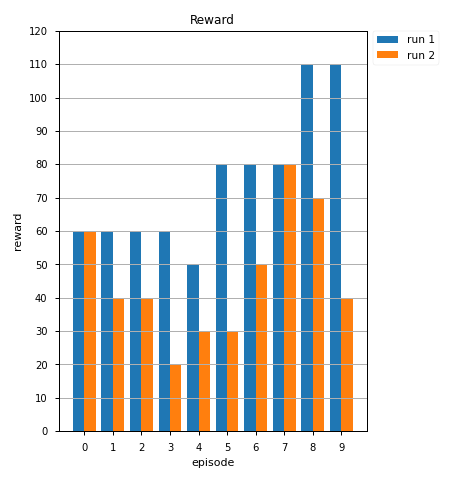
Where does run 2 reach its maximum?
7
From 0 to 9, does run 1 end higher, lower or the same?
higher
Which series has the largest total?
run 1
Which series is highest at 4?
run 1
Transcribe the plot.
Title: Reward
x-axis: episode, ticks 0 1 2 3 4 5 6 7 8 9
y-axis: reward, ticks 0 10 20 30 40 50 60 70 80 90 100 110 120
Legend: run 1, run 2
Values:
run 1: 60 60 60 60 50 80 80 80 110 110
run 2: 60 40 40 20 30 30 50 80 70 40
